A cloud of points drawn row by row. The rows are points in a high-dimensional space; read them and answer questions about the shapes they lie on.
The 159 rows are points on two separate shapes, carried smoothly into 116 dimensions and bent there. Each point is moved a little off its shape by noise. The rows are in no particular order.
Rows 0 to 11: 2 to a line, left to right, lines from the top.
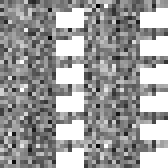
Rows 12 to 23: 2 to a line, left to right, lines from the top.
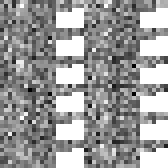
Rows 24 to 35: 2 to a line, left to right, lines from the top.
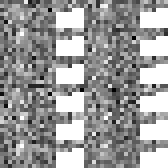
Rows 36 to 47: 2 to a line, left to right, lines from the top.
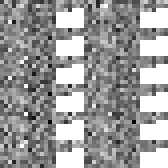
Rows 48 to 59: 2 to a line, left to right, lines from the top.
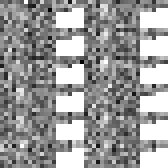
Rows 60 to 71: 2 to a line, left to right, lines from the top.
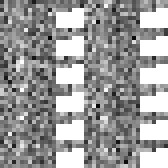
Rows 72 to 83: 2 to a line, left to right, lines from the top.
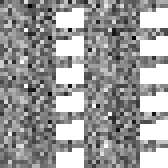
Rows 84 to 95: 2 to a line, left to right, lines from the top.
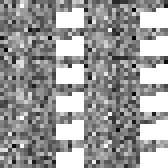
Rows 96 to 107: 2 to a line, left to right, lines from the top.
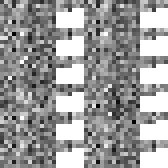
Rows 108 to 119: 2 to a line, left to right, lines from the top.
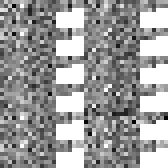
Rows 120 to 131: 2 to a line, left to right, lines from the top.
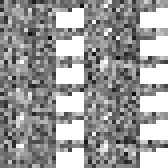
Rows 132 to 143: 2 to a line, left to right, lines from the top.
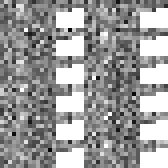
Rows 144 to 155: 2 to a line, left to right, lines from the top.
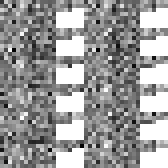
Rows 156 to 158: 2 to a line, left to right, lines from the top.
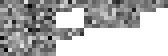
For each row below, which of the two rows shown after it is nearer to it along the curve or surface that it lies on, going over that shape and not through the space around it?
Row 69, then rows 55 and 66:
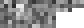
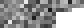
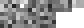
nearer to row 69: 55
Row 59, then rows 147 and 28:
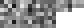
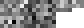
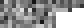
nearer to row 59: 147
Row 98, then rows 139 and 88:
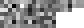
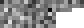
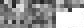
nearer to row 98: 88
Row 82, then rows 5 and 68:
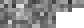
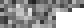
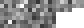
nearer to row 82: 68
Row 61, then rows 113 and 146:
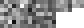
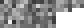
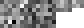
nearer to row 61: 146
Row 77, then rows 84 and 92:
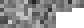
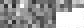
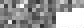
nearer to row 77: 92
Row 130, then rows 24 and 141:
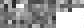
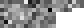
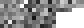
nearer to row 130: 141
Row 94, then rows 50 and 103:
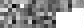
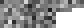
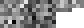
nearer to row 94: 103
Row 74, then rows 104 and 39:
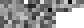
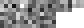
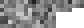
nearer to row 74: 39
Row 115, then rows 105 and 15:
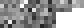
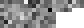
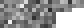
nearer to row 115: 15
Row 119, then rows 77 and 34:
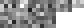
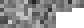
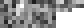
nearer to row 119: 34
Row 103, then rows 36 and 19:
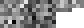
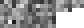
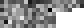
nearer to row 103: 36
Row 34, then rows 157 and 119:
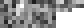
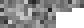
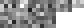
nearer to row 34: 119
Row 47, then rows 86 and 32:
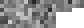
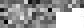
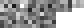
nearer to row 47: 86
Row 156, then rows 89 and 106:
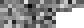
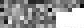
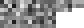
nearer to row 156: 89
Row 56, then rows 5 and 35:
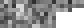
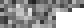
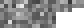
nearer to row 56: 35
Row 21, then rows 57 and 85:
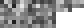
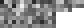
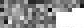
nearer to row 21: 57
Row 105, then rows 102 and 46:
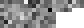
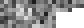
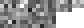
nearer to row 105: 102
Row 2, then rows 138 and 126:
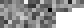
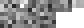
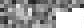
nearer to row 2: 126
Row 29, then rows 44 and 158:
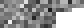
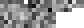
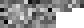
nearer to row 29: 44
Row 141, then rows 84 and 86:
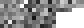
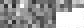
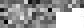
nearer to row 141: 84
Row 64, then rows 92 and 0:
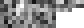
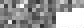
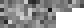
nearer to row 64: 92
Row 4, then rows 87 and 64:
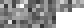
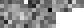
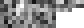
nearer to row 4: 64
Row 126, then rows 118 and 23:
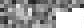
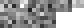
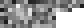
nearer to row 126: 23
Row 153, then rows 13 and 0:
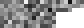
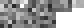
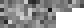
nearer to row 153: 0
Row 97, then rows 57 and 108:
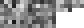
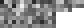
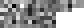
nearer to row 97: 57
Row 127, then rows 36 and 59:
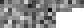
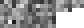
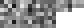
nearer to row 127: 36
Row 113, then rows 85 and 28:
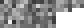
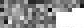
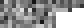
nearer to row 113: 28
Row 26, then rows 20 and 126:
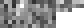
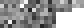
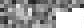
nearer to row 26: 20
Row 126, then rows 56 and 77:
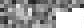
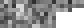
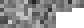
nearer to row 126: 77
